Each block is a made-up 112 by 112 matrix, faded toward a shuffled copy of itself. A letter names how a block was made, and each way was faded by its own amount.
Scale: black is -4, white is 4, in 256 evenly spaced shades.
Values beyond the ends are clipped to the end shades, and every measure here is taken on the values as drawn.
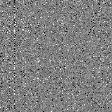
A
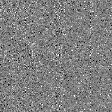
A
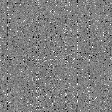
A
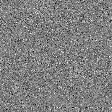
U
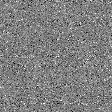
U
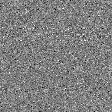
U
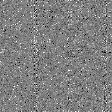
A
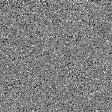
U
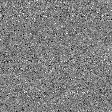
U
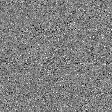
U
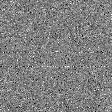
U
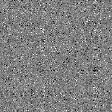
A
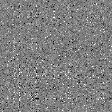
A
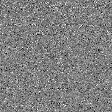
U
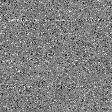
U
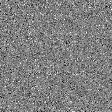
U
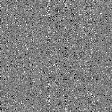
A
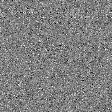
U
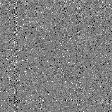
A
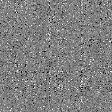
A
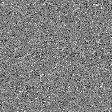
U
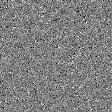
U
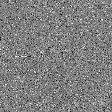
U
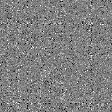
A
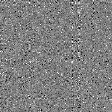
A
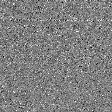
U
